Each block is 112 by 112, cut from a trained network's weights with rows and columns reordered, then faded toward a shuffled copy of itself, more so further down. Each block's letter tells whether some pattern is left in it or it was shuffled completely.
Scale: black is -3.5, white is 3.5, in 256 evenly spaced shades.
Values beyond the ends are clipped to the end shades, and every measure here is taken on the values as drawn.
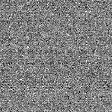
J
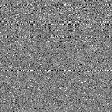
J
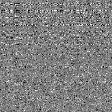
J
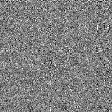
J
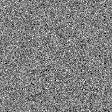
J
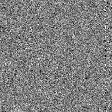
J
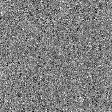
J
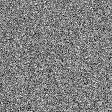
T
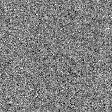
J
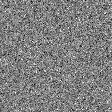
T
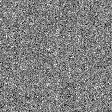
J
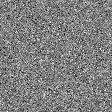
T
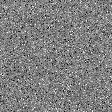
T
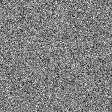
T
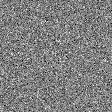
T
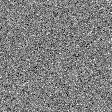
T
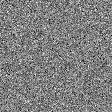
T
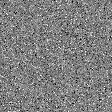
T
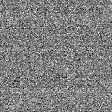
J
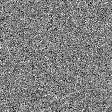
T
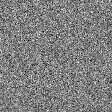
J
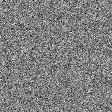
T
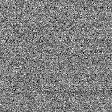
J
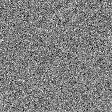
T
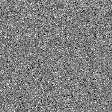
J
